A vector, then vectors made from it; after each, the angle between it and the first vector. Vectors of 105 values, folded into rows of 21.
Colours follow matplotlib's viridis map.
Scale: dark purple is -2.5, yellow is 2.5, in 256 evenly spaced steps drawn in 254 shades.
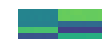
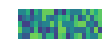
orthogonal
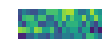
partly aligned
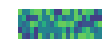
orthogonal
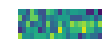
partly opposed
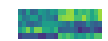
nearly parallel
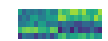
nearly parallel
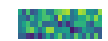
partly aligned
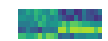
nearly opposite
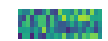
partly aligned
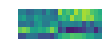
nearly parallel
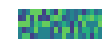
orthogonal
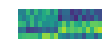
nearly opposite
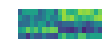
nearly parallel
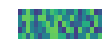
orthogonal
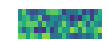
partly opposed
